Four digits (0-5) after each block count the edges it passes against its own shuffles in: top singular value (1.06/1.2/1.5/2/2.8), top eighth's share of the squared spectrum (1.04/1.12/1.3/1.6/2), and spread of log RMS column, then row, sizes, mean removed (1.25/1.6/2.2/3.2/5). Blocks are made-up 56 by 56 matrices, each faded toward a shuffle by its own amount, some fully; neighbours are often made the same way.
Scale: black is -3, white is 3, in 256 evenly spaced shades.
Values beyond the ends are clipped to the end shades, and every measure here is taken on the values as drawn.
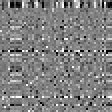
5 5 3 4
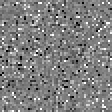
2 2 0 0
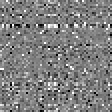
4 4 2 2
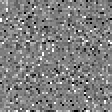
3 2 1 1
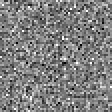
0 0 0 0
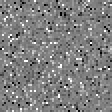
0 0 0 0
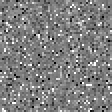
1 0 0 0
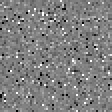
2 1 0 0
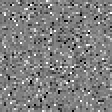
3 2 1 0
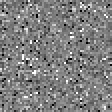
1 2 2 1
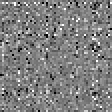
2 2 3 2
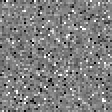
0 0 0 0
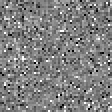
0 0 1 0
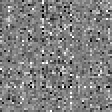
2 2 3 2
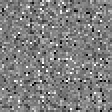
1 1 1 0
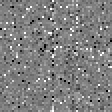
1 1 1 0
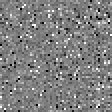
1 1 1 1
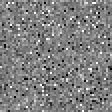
0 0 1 0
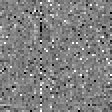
2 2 1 0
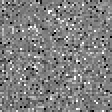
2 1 0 0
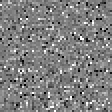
3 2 1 1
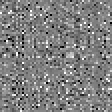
4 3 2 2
